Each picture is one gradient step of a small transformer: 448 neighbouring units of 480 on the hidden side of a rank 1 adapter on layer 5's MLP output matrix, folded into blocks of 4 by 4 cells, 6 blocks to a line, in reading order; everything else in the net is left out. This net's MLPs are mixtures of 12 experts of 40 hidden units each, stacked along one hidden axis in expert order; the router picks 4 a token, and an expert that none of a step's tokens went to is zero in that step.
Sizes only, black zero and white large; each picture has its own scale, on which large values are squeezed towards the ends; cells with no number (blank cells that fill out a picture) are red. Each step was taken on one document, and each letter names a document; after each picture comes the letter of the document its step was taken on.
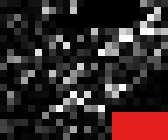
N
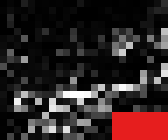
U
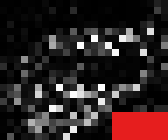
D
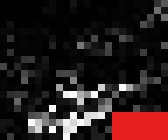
D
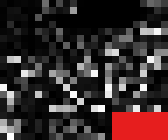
N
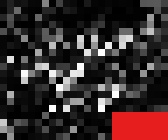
N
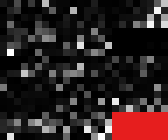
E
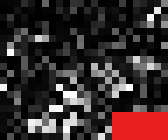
E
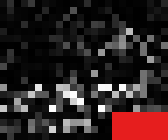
U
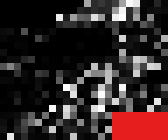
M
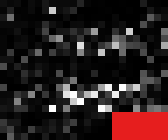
U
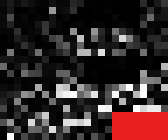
U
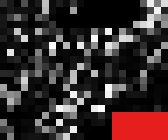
N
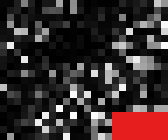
E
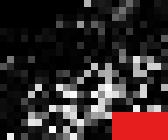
M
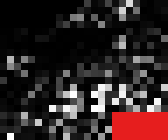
M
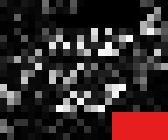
N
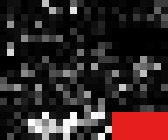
E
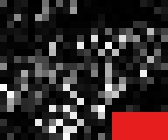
N
